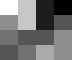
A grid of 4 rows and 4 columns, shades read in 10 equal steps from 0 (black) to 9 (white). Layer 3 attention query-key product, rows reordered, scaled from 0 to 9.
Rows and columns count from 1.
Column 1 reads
9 5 4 3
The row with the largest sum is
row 4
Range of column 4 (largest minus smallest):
5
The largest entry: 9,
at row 1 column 1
